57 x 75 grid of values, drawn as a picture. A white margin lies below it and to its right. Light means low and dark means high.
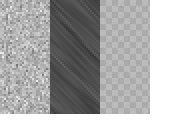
The table splits into one row of 3 panels. Panel 1,1: low, fine-grained. Panel 1,2: high, slanting down to the right, faint in contrast. Panel 1,3: low, checkered, faint in contrast.
